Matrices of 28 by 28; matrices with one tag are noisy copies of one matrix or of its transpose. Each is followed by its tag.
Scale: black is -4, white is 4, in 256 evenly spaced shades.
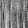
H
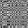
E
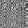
E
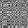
E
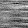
H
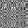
E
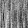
H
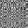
E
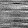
H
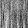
H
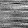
H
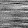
H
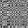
E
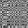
E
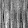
H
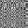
E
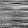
H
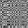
E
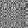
E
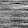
H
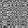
E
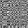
E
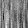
H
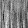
H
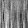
H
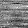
H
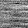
H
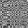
E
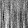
H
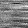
H
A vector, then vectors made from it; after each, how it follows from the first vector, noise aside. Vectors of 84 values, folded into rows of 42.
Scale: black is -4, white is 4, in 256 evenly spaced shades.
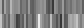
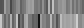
sign-scrambled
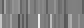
partly zeroed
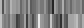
copied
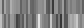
copied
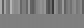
partly zeroed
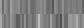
shrunk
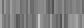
shrunk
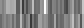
reversed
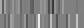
partly zeroed
